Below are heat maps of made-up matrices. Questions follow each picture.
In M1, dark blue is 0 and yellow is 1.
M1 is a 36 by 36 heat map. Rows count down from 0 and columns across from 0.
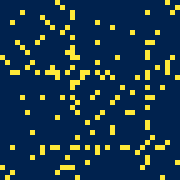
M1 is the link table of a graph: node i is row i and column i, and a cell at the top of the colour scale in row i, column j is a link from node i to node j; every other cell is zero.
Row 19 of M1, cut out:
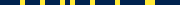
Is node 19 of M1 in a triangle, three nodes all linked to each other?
yes
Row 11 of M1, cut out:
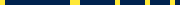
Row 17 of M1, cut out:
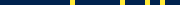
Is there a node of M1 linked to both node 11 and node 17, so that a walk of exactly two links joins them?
yes
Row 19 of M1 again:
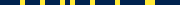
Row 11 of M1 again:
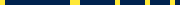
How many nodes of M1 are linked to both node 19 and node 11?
3
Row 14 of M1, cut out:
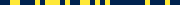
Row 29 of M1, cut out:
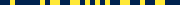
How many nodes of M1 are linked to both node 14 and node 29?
6
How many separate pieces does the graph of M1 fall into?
1
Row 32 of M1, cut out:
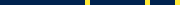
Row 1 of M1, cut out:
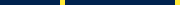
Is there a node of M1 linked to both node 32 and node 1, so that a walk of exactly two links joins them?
yes
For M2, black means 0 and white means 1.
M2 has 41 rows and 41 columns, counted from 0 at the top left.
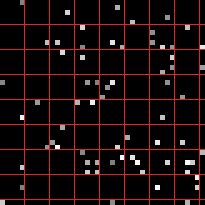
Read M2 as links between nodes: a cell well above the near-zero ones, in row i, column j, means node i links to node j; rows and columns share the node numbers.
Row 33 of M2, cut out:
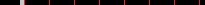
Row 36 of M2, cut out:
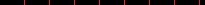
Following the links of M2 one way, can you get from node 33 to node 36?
no
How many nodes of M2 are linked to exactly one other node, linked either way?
11
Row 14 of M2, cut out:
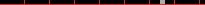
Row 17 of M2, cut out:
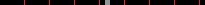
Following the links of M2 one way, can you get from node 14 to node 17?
yes
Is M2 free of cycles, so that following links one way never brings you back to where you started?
yes
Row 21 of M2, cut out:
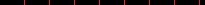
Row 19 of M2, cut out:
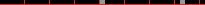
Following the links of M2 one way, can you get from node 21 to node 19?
no
